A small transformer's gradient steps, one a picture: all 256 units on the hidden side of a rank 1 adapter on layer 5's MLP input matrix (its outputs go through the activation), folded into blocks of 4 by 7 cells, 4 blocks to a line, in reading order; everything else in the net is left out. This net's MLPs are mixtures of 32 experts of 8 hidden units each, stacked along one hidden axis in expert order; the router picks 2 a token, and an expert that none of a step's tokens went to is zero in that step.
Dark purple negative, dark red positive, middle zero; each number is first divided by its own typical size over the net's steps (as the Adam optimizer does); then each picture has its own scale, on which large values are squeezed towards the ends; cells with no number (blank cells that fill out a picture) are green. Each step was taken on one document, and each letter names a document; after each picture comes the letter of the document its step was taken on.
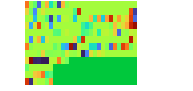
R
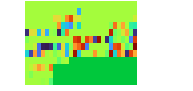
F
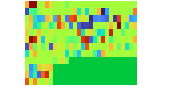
R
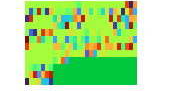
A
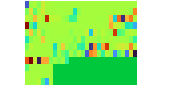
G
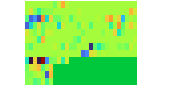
G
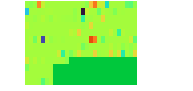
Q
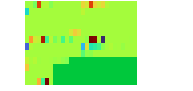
Q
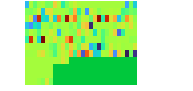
G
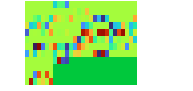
F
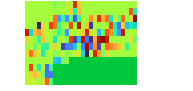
R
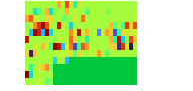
A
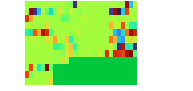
A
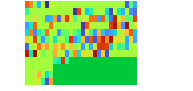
F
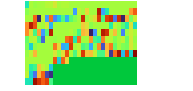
R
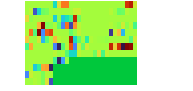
A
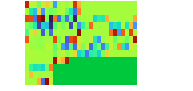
R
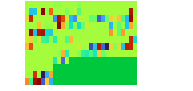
A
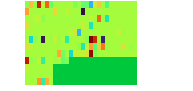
Q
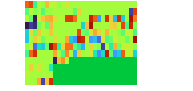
R
